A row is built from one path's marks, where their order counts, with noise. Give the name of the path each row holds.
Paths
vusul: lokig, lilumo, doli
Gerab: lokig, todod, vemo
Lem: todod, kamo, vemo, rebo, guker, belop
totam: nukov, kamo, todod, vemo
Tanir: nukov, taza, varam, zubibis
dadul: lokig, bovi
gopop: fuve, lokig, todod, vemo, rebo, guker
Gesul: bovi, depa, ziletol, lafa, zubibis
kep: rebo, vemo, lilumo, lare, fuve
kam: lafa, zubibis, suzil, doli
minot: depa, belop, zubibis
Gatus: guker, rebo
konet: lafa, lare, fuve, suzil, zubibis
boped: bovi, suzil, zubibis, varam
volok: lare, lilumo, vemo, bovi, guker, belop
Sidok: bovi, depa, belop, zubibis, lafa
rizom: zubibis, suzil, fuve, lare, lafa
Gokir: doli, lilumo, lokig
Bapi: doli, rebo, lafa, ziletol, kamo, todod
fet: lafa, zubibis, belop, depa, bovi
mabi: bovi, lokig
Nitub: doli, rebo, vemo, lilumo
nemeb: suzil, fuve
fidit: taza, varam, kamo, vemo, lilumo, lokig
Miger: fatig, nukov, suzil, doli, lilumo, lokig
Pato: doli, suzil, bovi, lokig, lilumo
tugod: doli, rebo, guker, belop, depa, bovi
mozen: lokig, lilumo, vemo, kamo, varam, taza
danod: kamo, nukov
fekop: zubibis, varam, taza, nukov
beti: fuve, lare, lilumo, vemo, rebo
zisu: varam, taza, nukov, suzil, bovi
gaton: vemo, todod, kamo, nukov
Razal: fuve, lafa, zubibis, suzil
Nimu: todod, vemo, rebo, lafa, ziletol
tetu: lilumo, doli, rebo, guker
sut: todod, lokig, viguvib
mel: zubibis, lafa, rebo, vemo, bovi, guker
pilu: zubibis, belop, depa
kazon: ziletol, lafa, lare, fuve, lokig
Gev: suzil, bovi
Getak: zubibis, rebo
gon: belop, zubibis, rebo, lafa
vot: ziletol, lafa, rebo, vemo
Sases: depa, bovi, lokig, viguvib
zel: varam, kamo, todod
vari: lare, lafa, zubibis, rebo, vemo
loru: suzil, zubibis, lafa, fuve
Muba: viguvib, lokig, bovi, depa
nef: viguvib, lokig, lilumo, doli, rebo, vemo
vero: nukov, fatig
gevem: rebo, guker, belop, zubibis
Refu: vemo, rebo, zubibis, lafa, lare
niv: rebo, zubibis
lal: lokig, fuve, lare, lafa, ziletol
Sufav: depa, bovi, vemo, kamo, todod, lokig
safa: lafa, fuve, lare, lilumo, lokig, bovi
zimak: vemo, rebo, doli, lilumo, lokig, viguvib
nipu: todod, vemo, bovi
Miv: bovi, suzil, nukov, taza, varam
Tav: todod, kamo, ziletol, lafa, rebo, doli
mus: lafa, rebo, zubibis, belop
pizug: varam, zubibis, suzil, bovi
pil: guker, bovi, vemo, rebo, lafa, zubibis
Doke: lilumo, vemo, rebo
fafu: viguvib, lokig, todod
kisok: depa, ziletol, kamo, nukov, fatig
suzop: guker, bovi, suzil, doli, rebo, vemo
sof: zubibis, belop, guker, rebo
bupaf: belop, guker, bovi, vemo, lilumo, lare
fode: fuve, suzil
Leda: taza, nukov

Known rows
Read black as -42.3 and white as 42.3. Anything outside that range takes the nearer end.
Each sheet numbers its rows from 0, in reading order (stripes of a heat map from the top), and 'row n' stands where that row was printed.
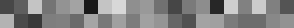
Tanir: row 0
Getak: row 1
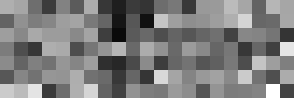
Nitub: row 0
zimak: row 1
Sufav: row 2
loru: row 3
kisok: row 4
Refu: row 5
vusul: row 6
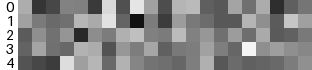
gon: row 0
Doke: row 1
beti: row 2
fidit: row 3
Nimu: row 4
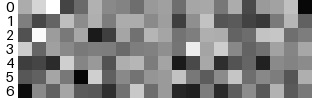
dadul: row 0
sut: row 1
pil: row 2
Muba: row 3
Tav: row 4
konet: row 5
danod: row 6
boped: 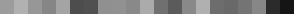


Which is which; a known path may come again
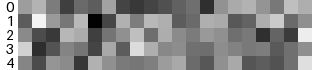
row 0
Bapi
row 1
suzop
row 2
loru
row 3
sof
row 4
kam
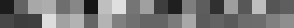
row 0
totam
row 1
Nimu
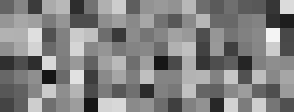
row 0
nemeb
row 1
boped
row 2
mozen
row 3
Gerab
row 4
Tav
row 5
kazon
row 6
gaton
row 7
Tanir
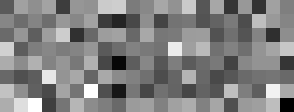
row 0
gopop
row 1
kisok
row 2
Gev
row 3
nef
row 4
Sases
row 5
nipu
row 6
tetu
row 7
dadul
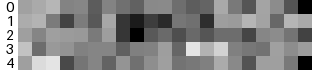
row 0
Sidok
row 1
Nitub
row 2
Sufav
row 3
Muba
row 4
mabi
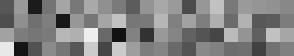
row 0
niv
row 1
beti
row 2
Doke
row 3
pilu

